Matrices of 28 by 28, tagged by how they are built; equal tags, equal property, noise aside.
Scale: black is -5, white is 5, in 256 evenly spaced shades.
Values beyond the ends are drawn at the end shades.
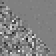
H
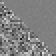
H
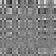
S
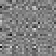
S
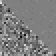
H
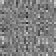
S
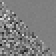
H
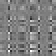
S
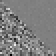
H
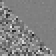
H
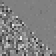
H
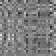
S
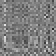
S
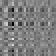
S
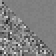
H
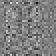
S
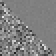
H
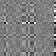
S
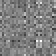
S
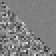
H
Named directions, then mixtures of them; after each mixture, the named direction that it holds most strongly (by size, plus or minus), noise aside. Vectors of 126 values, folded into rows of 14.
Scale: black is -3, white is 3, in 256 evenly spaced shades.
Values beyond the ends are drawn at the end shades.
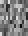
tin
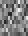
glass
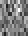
glass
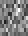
glass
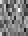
glass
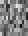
tin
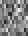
glass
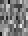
tin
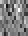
glass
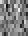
tin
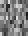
tin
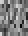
tin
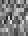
glass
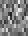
glass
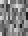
tin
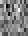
glass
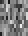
tin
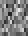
glass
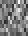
glass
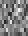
glass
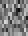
glass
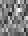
glass
